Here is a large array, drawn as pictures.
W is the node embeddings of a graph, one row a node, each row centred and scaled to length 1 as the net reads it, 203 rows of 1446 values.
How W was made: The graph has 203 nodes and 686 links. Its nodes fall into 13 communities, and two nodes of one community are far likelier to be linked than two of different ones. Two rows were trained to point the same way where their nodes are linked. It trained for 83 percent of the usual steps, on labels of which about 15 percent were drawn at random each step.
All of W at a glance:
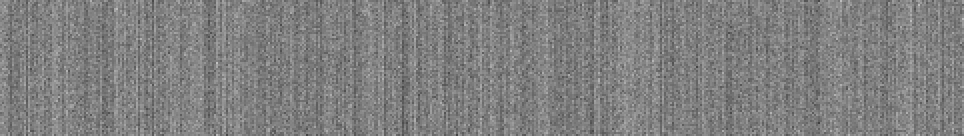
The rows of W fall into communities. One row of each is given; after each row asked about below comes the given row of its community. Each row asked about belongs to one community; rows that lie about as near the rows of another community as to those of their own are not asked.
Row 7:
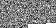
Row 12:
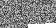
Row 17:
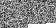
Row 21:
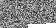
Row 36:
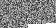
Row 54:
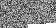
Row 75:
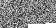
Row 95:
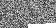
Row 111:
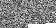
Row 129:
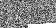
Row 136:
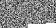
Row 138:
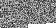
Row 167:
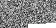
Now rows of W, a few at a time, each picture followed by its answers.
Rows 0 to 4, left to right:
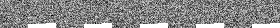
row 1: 95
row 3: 95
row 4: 167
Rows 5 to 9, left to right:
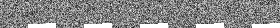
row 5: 129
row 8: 167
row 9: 12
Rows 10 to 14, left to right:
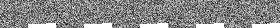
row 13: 12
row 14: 12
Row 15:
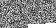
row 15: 12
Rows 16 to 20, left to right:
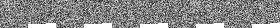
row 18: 21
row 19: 111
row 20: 54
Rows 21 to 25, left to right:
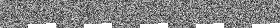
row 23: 7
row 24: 111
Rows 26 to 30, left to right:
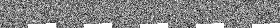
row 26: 7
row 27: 129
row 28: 95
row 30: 138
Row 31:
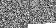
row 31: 95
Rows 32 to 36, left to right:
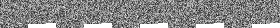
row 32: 129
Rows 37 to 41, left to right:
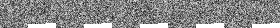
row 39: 21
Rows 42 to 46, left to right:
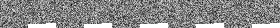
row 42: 17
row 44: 17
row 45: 36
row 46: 54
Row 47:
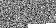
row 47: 12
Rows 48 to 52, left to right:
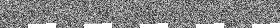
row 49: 136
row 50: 21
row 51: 21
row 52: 167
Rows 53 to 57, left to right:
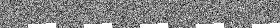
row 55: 129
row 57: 111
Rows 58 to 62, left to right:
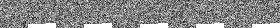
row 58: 167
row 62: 138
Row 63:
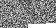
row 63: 138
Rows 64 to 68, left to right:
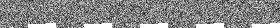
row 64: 167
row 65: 75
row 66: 12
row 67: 17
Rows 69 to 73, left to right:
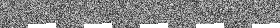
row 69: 54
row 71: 54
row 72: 136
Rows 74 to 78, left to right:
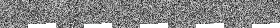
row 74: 21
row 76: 54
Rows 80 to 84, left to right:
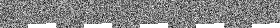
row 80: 12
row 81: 111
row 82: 54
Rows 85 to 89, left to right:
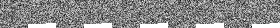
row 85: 129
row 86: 138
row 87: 111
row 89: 111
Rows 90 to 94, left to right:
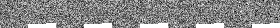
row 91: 136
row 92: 17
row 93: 12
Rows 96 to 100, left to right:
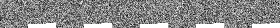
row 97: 12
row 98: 167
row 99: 129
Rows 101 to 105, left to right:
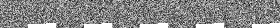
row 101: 21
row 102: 75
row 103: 136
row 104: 136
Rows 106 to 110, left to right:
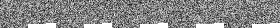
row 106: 129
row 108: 129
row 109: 17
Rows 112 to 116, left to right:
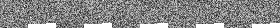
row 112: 138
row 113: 167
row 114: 17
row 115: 54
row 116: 17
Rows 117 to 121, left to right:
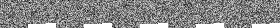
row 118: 21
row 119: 54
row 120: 129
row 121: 75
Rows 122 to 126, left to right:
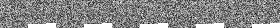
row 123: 21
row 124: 54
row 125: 17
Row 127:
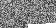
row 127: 17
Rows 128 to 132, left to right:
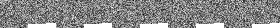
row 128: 17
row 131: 138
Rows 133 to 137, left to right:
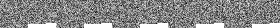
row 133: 167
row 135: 7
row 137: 21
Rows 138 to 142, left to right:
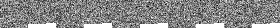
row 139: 54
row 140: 7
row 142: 12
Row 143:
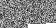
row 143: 21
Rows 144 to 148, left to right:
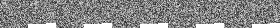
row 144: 167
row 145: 75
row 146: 136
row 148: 129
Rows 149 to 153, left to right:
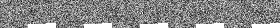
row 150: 17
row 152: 129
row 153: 21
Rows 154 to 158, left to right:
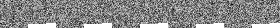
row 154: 167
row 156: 136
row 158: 12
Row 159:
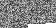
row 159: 7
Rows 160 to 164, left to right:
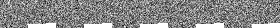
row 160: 75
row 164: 21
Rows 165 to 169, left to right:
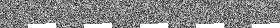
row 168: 95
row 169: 54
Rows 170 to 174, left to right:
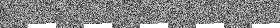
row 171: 54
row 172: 129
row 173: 111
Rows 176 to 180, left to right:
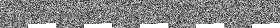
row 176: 21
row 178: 7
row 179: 12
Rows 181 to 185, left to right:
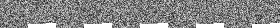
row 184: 136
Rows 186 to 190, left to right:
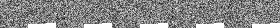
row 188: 54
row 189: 129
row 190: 136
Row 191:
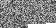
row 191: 17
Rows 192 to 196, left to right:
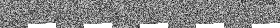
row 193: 111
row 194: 136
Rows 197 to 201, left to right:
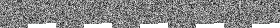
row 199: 17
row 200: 7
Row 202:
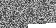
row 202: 167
